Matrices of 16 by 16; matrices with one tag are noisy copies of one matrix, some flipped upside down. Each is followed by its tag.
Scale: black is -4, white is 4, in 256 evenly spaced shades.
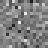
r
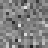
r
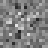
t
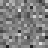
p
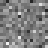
p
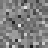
r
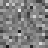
p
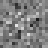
t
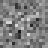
t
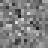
t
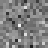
r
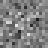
t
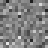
p
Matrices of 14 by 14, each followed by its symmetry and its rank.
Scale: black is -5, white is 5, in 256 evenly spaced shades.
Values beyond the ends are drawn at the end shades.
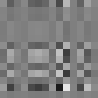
neither, rank one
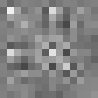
symmetric, rank three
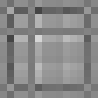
symmetric, rank one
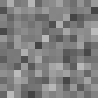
antisymmetric, full rank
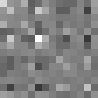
symmetric, rank three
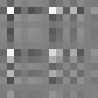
symmetric, rank one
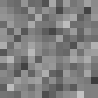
antisymmetric, full rank
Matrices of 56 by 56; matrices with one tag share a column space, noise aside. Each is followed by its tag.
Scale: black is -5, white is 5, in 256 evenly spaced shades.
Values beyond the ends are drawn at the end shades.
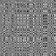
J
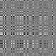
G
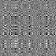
G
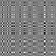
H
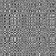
J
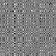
J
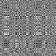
G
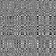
G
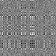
G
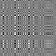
G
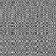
H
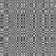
J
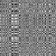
J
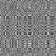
G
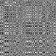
H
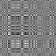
G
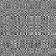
G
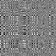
G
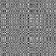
J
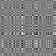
G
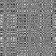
J
